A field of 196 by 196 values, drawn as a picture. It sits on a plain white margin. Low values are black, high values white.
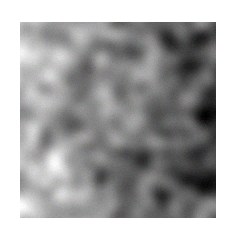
Ninth with the highest average: bottom left. Slope: up to the left. Stripes: none. Grain: smooth.
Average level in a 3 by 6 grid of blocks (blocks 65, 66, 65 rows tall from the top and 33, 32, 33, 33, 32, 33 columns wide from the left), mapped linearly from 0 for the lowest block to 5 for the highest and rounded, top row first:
543210 | 433210 | 542110
